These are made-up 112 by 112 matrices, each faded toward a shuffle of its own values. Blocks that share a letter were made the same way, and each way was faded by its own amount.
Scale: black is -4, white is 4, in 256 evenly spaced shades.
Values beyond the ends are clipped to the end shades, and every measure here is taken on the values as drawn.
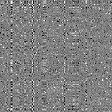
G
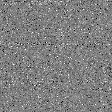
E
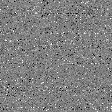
E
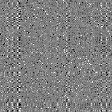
G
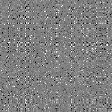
G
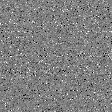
E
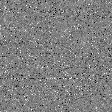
E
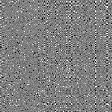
G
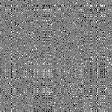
G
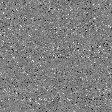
E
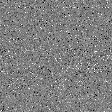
E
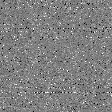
E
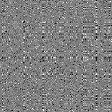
G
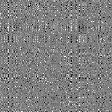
G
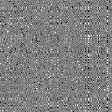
G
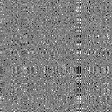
G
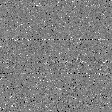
E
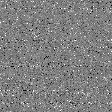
E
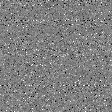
E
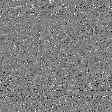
E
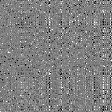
G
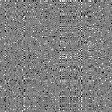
G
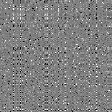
G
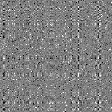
G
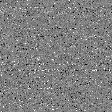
E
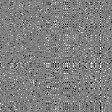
G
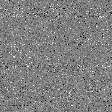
E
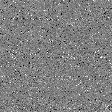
E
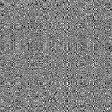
G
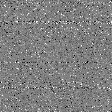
E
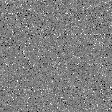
E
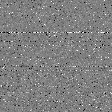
E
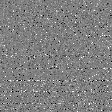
E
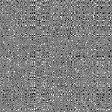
G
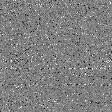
E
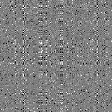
G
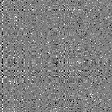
G
